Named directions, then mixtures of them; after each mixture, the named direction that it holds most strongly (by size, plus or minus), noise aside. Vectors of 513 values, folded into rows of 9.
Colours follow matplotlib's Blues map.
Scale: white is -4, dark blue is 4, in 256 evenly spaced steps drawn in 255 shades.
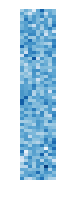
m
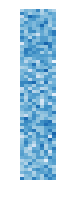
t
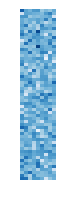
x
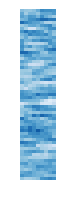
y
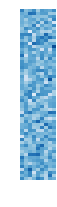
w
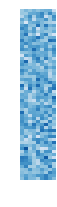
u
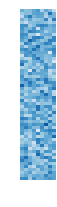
u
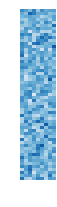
w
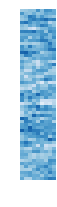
y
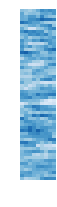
y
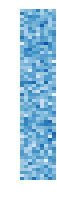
t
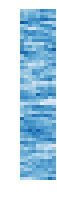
y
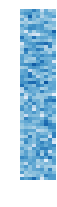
t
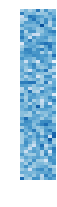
t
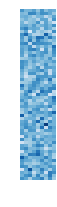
w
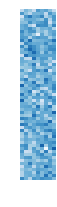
t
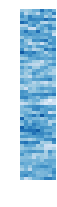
y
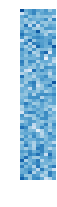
x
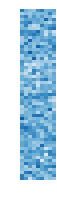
x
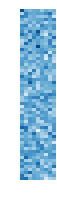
x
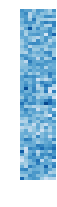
u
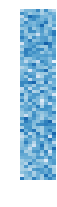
t
